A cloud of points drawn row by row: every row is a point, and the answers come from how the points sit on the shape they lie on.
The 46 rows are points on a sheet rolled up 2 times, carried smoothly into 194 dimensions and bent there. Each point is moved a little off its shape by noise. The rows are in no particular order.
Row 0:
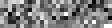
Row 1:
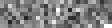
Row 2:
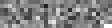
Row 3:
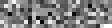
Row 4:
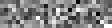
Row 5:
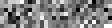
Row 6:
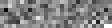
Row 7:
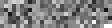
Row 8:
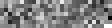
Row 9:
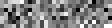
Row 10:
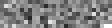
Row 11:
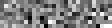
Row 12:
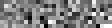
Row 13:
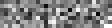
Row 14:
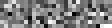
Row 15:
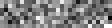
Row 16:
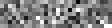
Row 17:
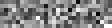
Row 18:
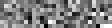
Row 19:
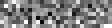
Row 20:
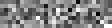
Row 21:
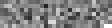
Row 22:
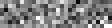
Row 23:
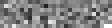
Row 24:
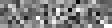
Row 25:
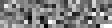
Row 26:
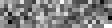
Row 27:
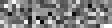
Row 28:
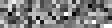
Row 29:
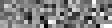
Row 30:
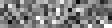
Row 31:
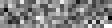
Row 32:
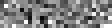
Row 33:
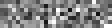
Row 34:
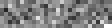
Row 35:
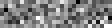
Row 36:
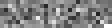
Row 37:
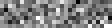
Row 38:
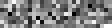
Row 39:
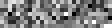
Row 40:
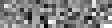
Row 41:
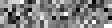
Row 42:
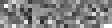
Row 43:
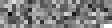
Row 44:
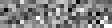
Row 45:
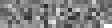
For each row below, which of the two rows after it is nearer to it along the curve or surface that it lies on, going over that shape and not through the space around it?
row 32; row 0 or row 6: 0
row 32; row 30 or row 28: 28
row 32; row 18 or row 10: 18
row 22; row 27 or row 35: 35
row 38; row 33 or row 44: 33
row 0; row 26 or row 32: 32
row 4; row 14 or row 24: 24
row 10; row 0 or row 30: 30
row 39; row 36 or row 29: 29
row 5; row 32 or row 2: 32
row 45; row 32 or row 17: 17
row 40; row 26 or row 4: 4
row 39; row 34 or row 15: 15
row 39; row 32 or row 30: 32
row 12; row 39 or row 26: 39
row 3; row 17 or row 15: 17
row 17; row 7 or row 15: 15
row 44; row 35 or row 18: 35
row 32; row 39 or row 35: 39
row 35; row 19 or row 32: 32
